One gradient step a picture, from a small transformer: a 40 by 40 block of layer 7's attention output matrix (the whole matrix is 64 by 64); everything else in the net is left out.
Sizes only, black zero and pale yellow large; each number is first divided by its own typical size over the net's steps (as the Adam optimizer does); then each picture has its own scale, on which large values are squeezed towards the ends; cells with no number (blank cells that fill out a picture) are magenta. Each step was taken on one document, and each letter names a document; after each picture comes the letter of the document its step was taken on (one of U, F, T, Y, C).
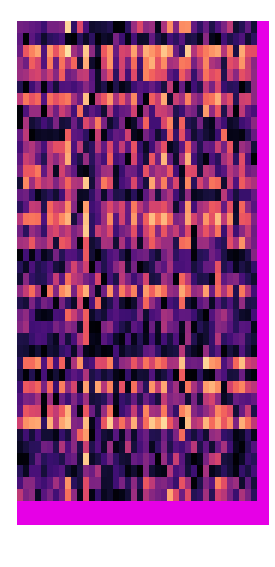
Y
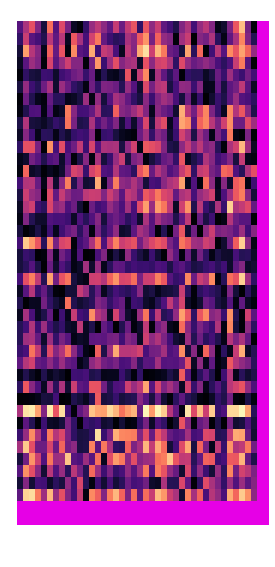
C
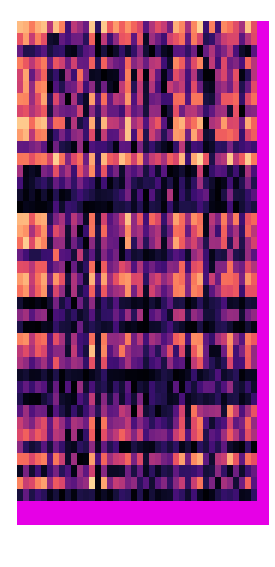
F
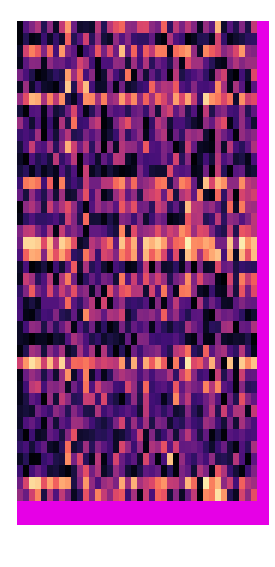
Y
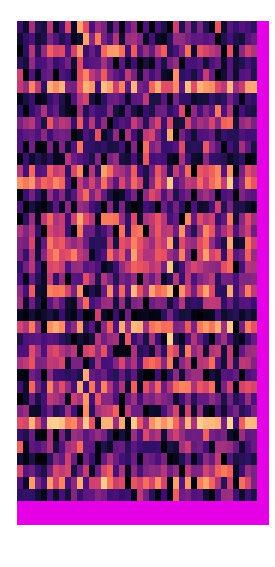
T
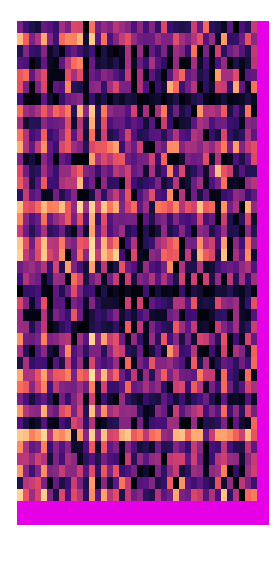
F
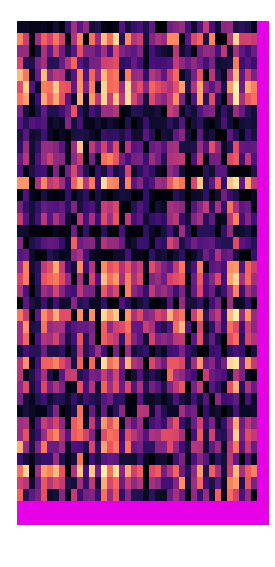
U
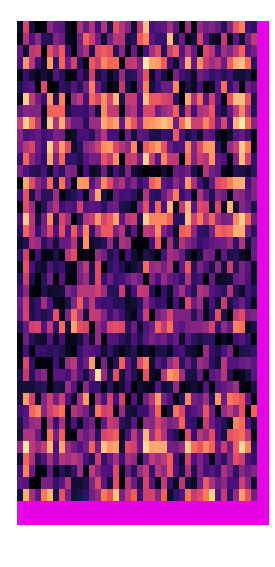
C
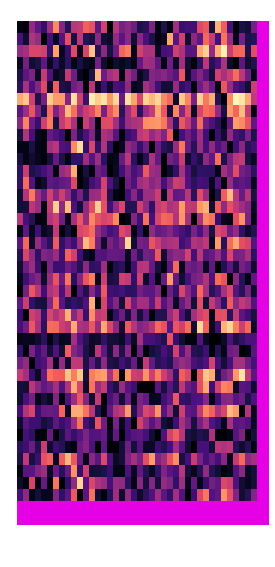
C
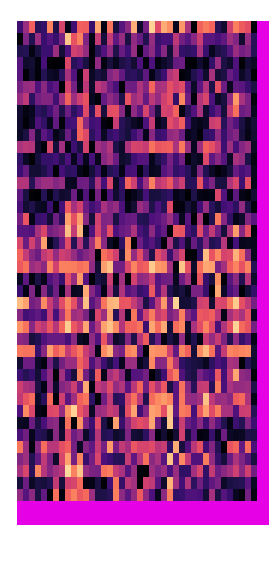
T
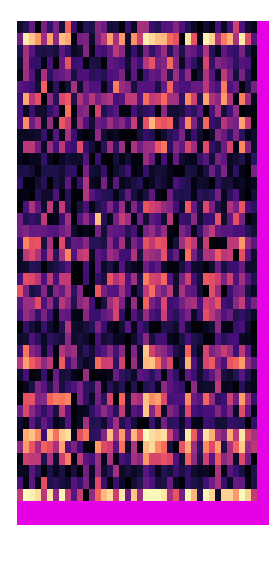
Y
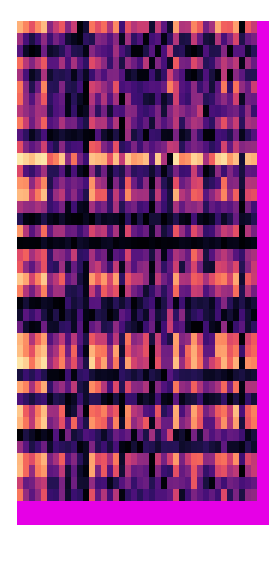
F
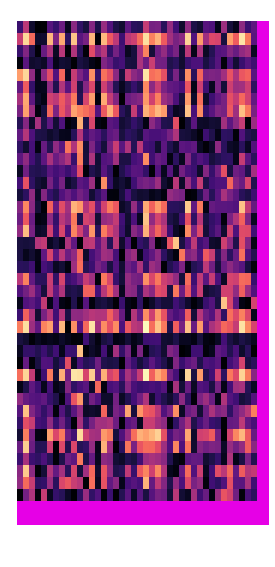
C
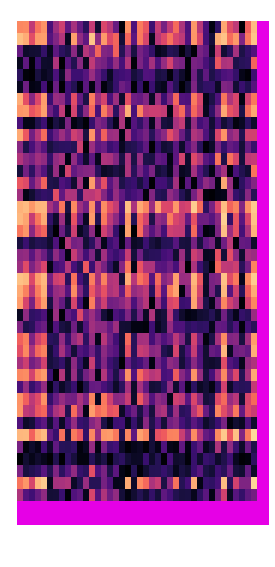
F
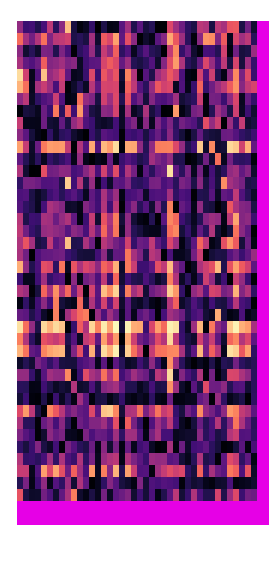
U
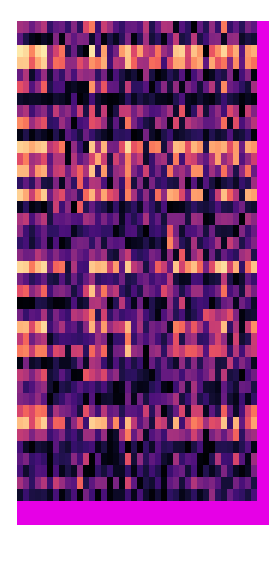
F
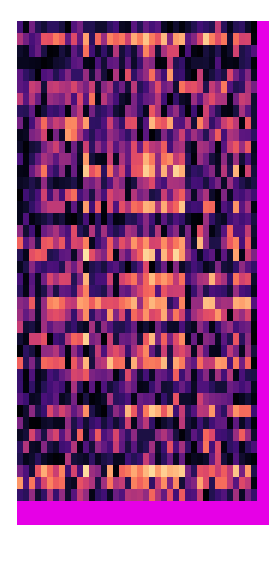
T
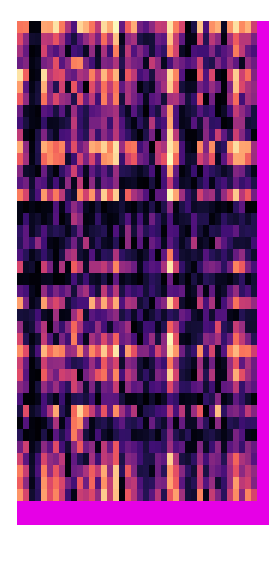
U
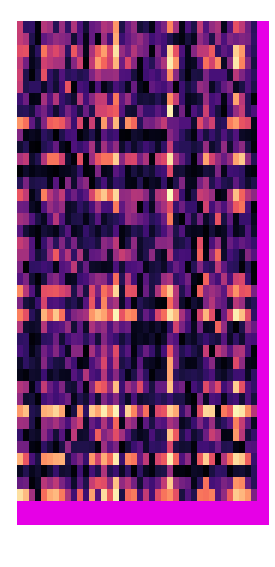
U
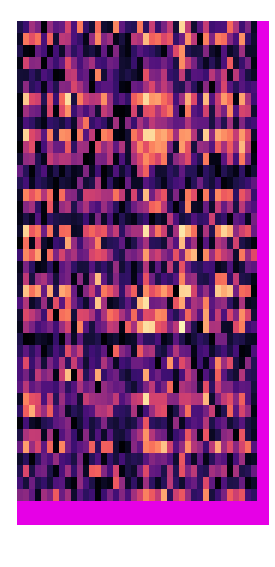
Y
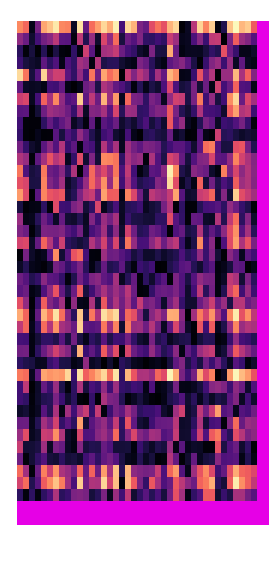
U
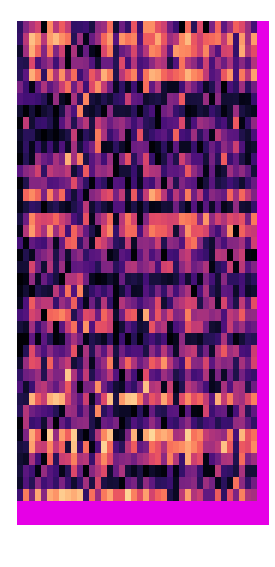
Y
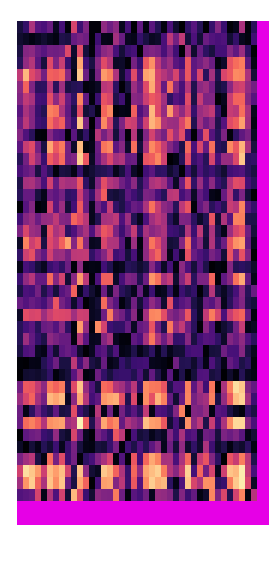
C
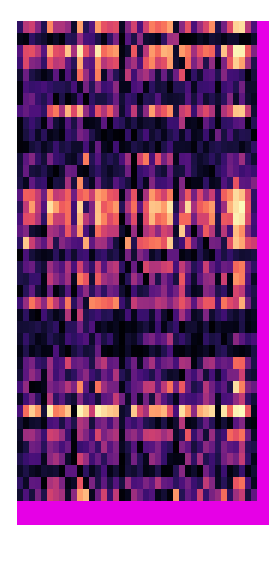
C
